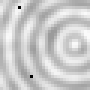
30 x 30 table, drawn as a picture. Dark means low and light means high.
Slope: none. Average level on the scale: 80%. Rings: centred on the middle right. Histogram: skewed, a long tail of low values. Lone odd cells: 2, each lower than its neighbours. Grain: blotchy.
